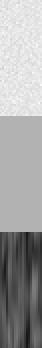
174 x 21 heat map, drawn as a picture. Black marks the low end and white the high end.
The table splits into 3 rows of 1 panel. Panel 1,1: very high, fine-grained, faint in contrast. Panel 2,1: high, flat. Panel 3,1: low, streaked downward.
